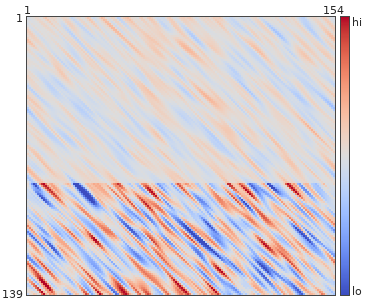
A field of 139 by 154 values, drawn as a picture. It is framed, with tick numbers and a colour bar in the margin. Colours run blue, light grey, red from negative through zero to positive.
No single row or column stands out from its neighbours. The distribution is heavy-tailed on both sides. The grain runs diagonally down to the right. A horizontal seam about 60% of the way down splits the table, and the top part is calmer. The halves do not mirror each other. No overall slope runs across the table.
